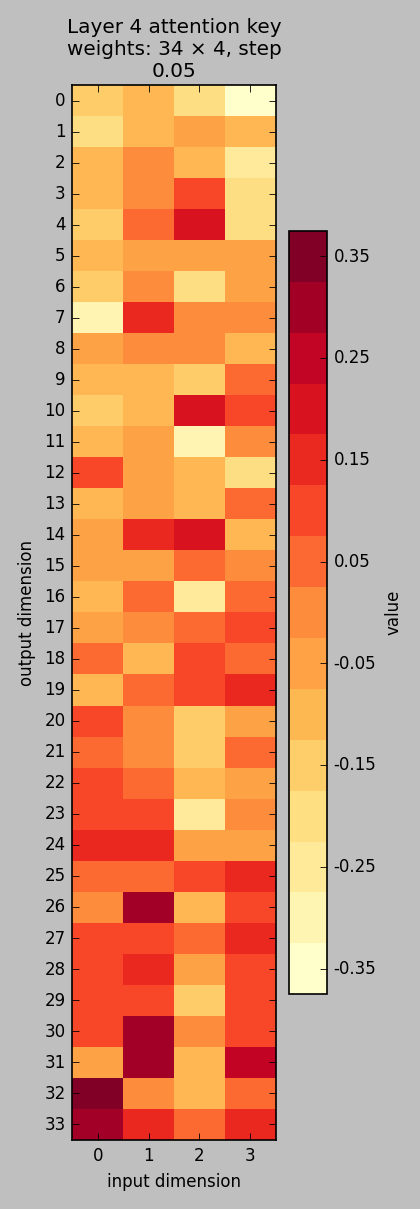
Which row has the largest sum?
33
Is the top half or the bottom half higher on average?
bottom
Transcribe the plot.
Title: Layer 4 attention key weights: 34 × 4, step 0.05
x-axis: input dimension, ticks 0 1 2 3
y-axis: output dimension, ticks 0 1 2 3 4 5 6 7 8 9 10 11 12 13 14 15 16 17 18 19 20 21 22 23 24 25 26 27 28 29 30 31 32 33 (0 at the top)
Colour bar: value, ticks -0.35 -0.25 -0.15 -0.05 0.05 0.15 0.25 0.35
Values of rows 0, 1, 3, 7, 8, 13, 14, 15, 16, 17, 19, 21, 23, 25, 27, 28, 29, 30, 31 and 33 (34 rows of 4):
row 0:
-0.15 -0.1 -0.2 -0.35
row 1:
-0.2 -0.1 -0.05 -0.1
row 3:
-0.1 0 0.1 -0.2
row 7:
-0.3 0.15 0 0
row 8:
-0.05 0 0 -0.1
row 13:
-0.1 -0.05 -0.1 0.05
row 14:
-0.05 0.15 0.2 -0.1
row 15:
-0.05 -0.05 0.05 0
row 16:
-0.1 0.05 -0.25 0.05
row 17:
-0.05 0 0.05 0.1
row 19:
-0.1 0.05 0.1 0.15
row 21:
0.05 0 -0.15 0.05
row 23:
0.1 0.1 -0.25 0
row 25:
0.05 0.05 0.1 0.15
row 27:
0.1 0.1 0.05 0.15
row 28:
0.1 0.15 -0.05 0.1
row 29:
0.1 0.1 -0.15 0.1
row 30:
0.1 0.3 0 0.1
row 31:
-0.05 0.3 -0.1 0.25
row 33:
0.3 0.15 0.05 0.15
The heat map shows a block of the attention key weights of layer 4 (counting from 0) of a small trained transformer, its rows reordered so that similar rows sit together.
